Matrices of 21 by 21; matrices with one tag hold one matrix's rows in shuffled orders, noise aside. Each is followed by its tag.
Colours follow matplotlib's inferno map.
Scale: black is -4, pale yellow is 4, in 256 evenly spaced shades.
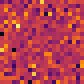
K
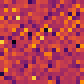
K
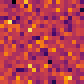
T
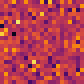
K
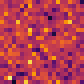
T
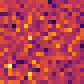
T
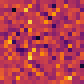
T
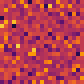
K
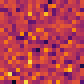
T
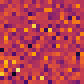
K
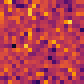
T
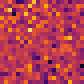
T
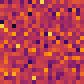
K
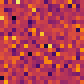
K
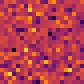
T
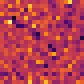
T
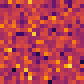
T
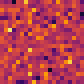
T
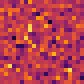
T
